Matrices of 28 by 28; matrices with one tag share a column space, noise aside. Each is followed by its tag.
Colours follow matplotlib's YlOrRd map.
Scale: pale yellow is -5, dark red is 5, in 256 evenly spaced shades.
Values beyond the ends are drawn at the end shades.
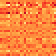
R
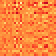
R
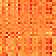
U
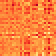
U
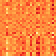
U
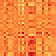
U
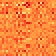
R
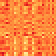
U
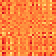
U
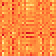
U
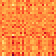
U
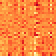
U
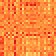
U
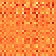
R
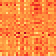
U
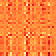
U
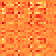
R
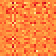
R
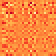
R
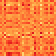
U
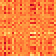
U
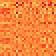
R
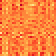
U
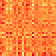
U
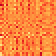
U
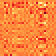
R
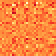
R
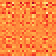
R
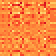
R
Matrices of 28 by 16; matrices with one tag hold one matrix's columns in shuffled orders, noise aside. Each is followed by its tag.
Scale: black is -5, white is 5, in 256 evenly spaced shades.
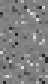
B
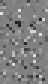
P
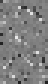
B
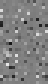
P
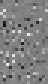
P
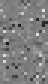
P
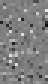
P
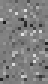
P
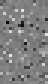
P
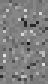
P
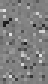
P
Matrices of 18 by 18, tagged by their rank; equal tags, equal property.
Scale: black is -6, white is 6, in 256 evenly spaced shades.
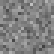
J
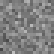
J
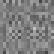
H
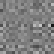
H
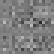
H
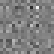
H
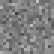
J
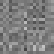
H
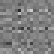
H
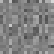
H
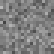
J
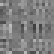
H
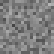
J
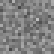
J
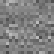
H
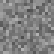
J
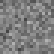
J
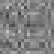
H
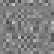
H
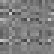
H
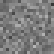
J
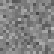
J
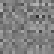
H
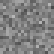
J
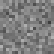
J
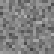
J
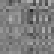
H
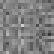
H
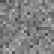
J
